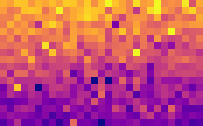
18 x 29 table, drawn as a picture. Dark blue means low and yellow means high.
Slope: up to the top. Stripes: none. Grain: fine.
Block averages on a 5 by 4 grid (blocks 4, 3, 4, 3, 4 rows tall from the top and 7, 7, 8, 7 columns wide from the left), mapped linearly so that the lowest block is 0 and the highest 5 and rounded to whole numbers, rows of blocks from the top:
5544
4433
3222
1111
0000
